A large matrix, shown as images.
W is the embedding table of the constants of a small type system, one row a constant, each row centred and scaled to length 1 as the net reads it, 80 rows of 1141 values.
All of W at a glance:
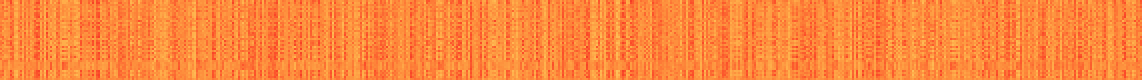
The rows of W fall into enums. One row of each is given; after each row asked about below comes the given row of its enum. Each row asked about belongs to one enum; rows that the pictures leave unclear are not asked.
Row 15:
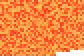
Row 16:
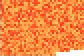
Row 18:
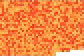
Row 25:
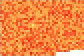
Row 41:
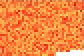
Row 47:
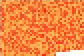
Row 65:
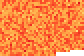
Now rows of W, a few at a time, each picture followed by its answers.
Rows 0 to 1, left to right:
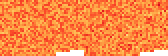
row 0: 15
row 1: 41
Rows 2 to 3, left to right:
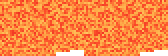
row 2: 15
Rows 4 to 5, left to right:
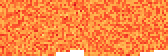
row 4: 41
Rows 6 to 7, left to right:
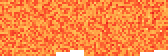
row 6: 15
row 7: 65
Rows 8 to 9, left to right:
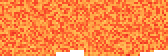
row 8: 15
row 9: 47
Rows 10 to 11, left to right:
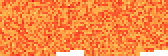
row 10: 65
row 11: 18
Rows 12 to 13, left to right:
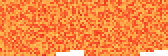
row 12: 47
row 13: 15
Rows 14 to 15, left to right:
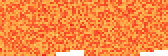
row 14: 47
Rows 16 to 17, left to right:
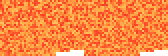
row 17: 15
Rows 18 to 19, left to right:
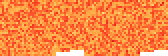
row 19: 65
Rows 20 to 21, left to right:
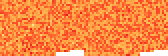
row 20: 25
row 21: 47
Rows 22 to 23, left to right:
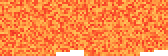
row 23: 16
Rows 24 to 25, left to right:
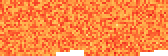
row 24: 16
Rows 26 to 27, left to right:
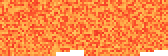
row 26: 18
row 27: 15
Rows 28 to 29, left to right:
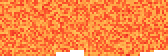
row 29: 47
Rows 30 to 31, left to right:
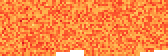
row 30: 25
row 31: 18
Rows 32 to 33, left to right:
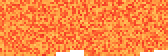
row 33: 16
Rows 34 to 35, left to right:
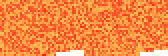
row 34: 47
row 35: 18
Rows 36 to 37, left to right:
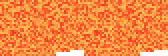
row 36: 15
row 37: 15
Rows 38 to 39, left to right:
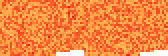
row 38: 65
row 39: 47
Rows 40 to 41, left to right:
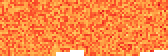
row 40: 18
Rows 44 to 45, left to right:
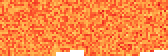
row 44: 18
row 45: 41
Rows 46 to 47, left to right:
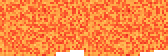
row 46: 47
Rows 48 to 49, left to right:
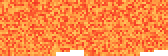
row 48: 18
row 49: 16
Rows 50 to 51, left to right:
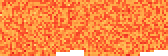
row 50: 65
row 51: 47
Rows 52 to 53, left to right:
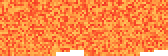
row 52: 18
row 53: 16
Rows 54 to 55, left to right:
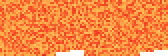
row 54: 47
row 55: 15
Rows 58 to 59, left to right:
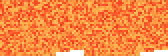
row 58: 16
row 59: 18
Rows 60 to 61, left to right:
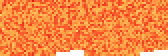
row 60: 65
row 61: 16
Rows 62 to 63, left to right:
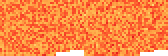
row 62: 47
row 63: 65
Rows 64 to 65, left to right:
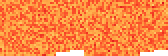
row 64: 47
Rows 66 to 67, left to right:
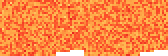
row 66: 65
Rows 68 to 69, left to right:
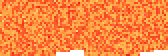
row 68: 65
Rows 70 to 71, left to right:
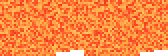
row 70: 15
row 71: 15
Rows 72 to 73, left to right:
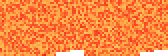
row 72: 47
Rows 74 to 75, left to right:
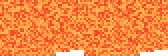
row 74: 15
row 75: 15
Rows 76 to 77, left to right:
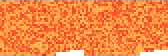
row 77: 18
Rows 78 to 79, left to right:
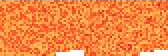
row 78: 47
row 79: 41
